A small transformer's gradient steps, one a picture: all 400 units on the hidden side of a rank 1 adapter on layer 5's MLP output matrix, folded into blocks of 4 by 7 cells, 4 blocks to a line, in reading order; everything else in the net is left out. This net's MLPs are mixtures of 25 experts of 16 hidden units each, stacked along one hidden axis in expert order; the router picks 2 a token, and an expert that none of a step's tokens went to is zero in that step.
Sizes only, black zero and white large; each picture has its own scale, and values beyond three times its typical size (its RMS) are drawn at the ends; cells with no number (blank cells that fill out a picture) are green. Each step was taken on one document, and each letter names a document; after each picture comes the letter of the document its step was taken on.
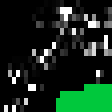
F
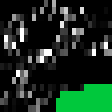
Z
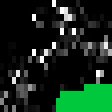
F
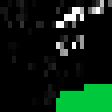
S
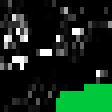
Z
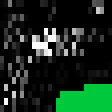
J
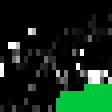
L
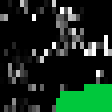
F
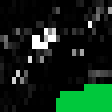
J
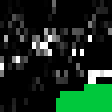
J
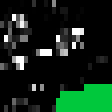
Z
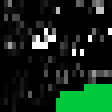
J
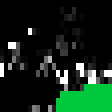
L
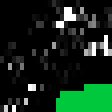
F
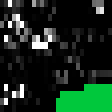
J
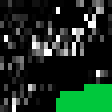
J
